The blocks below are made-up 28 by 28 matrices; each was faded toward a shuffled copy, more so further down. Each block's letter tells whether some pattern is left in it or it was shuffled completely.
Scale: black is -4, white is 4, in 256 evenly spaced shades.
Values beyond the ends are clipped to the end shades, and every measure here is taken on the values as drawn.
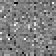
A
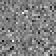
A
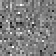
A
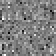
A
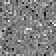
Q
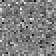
A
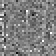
A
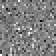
Q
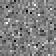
Q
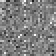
A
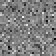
A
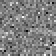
Q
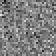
Q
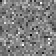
Q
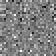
A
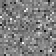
Q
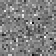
Q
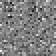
A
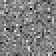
A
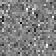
A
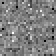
A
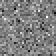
Q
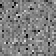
Q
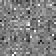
A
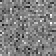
Q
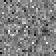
A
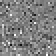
Q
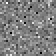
Q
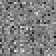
A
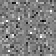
A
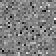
Q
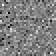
Q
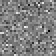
Q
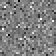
Q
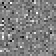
A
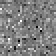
A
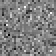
Q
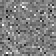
Q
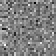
A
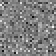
A
